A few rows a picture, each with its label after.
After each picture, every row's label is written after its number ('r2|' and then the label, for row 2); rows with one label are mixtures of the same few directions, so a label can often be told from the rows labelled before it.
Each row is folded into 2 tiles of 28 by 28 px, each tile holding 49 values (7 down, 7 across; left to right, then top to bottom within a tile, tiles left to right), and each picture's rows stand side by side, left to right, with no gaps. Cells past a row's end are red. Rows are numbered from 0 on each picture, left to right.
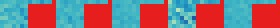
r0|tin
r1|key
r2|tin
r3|key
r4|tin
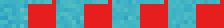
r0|tin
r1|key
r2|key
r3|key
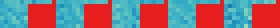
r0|key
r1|tin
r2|tin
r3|key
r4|tin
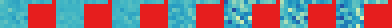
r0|key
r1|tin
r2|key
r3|tin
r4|key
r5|key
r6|tin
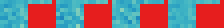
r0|tin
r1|tin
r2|key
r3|tin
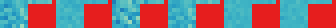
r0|tin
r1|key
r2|key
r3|tin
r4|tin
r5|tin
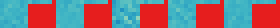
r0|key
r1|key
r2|key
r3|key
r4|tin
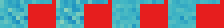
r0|key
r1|key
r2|tin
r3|key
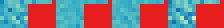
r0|key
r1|tin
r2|key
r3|key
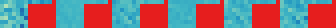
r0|tin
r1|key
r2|key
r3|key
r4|key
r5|key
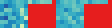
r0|tin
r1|key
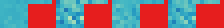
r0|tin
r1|key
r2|tin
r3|key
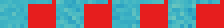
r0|tin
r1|key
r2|tin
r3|tin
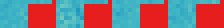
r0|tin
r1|tin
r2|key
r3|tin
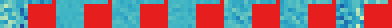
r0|tin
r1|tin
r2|key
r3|tin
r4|key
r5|key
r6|tin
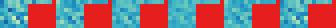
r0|key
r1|key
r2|key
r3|key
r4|key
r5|key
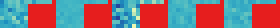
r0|key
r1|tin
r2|tin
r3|key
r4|key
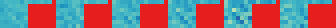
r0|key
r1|tin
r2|key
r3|key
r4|key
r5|tin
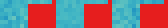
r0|tin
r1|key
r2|tin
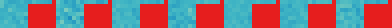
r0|key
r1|key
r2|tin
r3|tin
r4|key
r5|tin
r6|tin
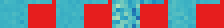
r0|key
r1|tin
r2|tin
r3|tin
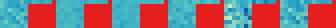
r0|key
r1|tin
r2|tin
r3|key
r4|tin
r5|key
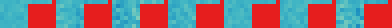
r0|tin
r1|tin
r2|tin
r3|tin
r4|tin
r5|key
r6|tin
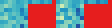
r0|tin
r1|tin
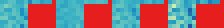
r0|tin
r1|tin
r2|tin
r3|tin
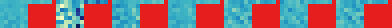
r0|tin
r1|tin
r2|tin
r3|tin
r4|key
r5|key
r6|key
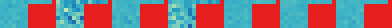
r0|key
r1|key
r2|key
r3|tin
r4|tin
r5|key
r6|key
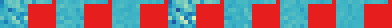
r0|key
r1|tin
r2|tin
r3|key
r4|tin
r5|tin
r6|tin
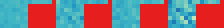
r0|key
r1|key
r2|tin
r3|key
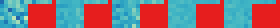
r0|key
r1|tin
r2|tin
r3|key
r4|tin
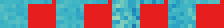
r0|tin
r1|tin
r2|tin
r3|tin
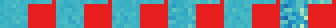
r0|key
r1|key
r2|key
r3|tin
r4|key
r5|tin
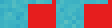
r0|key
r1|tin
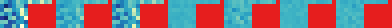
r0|tin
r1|tin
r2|tin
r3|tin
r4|key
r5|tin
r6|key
